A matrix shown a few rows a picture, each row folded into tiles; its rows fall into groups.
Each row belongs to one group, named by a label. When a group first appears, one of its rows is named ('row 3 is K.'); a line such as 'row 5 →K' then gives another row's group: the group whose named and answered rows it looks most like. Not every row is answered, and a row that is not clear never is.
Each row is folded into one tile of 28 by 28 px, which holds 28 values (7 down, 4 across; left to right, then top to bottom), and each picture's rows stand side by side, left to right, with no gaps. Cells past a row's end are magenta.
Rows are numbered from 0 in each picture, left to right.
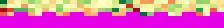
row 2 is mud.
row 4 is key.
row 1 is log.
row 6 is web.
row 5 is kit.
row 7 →log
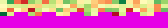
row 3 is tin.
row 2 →key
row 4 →log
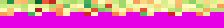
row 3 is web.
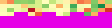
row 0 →kit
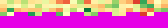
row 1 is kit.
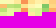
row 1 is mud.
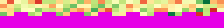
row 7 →log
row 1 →kit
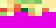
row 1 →log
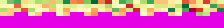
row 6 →mud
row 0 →key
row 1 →key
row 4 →key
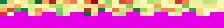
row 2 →tin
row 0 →web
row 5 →key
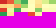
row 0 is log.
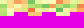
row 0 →tin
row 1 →web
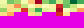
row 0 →key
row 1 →kit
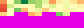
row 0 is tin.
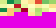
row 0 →key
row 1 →kit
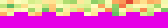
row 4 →tin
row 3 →key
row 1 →mud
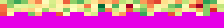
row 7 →log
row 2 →kit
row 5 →tin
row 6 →web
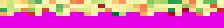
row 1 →log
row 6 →log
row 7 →key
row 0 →mud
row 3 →key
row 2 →tin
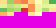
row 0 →mud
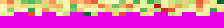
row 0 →kit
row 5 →key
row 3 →kit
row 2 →mud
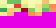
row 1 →mud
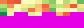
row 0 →tin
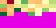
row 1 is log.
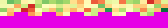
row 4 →kit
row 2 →log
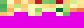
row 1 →kit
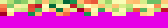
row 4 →mud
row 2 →key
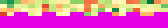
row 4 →mud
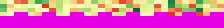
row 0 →tin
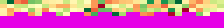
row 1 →log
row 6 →log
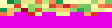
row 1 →web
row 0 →key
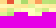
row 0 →kit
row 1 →kit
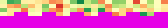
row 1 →mud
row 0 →key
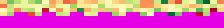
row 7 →log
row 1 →log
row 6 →kit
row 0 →log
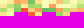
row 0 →mud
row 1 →web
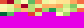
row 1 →web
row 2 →mud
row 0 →kit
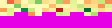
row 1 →log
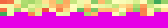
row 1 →log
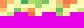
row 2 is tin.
